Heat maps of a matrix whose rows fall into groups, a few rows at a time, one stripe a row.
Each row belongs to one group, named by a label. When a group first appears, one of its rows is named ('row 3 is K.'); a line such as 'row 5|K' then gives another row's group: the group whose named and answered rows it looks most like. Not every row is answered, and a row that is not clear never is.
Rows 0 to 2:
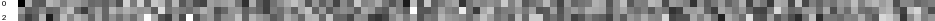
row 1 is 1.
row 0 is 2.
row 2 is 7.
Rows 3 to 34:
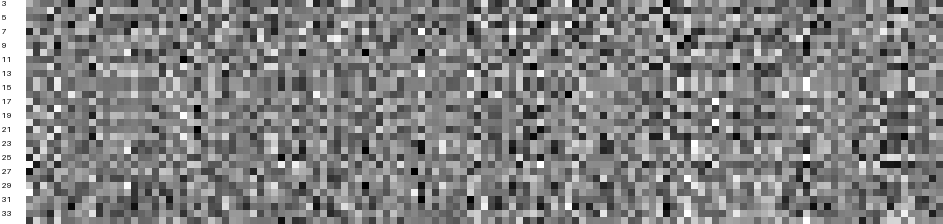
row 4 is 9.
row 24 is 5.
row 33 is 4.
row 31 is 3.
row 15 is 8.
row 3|3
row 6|3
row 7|2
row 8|9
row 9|7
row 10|5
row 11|4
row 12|9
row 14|8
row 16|1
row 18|8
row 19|9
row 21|8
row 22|9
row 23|5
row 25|8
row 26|7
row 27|2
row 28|4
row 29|5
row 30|5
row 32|3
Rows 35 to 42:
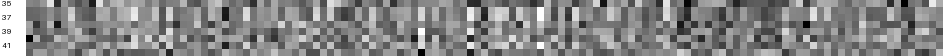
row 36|1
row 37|1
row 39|1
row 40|2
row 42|3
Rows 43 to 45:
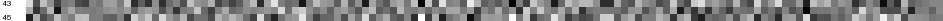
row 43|5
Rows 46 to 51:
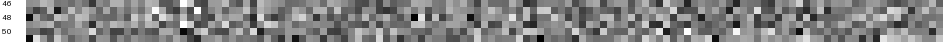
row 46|9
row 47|7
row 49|9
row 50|4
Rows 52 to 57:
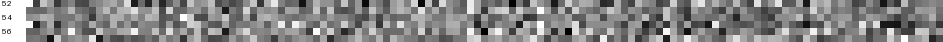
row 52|5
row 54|9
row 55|7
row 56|1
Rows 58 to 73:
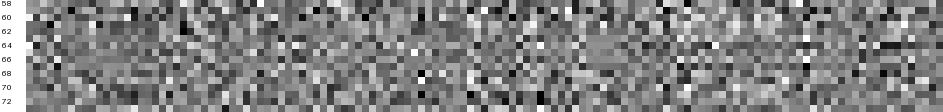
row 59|3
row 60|5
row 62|4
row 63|8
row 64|7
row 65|5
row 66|8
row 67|7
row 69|1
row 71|3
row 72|3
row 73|1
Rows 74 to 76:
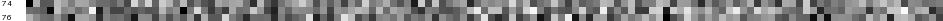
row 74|2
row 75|4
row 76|3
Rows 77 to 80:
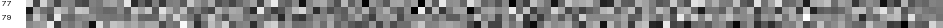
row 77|5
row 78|2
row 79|8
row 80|9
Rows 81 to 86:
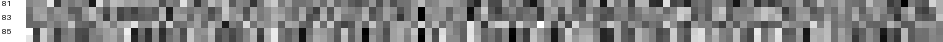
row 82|3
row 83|3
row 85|5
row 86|5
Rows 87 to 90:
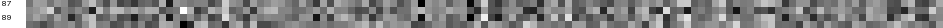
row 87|3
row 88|9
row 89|3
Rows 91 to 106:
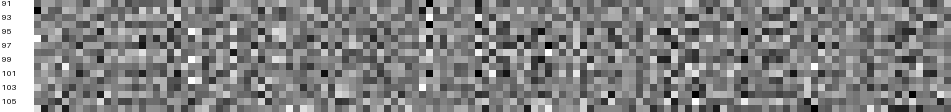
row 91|3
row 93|1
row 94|3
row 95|9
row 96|5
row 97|3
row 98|1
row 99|9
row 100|8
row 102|9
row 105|4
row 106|7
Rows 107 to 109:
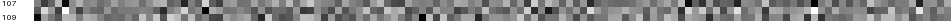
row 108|8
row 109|2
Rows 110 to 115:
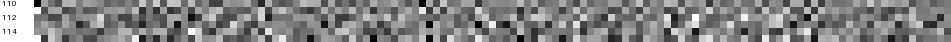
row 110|2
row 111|5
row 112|4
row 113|3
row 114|9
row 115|5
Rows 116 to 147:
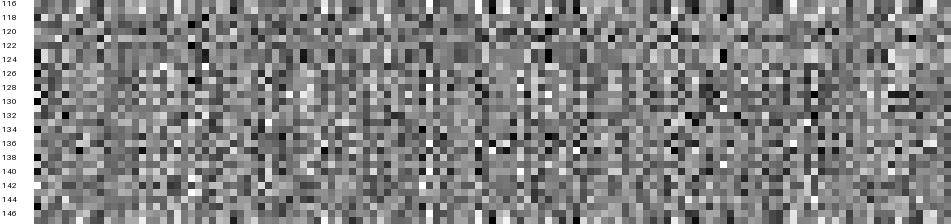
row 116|1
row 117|1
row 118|8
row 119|4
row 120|3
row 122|4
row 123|8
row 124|8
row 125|7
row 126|2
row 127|4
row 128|2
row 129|7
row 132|7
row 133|9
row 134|2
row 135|3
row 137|3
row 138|2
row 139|7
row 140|2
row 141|9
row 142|5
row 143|9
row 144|8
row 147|1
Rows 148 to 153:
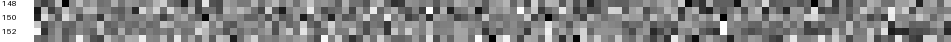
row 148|7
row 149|2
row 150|8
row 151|7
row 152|7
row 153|1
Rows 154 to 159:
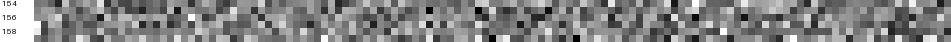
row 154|4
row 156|9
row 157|5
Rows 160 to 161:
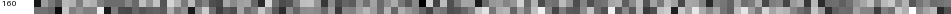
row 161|4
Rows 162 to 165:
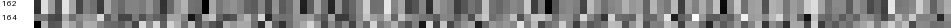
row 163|8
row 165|2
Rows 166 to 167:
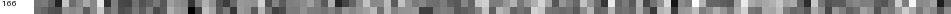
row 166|4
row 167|4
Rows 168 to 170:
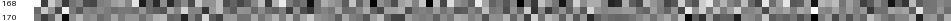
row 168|5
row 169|8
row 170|7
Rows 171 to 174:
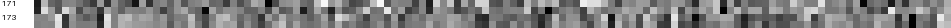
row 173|9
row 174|9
